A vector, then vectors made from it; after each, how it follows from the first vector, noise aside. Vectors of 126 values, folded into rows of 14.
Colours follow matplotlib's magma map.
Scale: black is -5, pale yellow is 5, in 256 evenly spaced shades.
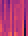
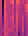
reversed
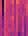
reversed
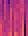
copied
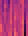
copied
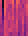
reversed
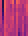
reversed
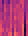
copied
